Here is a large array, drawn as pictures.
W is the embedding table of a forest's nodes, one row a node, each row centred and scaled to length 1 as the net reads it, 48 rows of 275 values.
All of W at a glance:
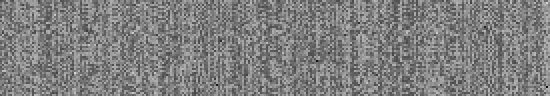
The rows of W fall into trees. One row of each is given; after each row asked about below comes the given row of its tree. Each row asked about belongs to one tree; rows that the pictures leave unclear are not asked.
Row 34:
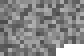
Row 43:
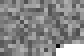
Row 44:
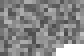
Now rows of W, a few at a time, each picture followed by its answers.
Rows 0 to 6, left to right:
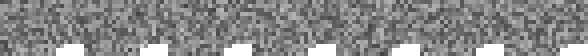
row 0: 43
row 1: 43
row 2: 44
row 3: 43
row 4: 44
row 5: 43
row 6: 44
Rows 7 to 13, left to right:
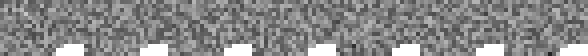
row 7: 44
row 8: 43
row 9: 44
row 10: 43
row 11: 34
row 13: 44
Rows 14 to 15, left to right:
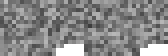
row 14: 44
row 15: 34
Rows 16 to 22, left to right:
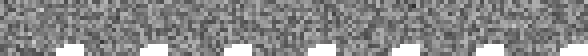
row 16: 34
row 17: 43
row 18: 44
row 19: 44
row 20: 44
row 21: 44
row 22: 43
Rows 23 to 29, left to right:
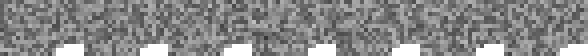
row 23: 44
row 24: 43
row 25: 44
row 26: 43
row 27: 43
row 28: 44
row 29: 44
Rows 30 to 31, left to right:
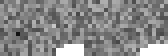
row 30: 43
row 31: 43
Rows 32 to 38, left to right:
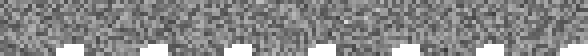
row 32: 34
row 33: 43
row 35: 43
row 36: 34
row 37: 34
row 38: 44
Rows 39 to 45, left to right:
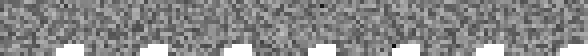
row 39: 44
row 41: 44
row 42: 34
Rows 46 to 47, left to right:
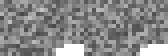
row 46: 34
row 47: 44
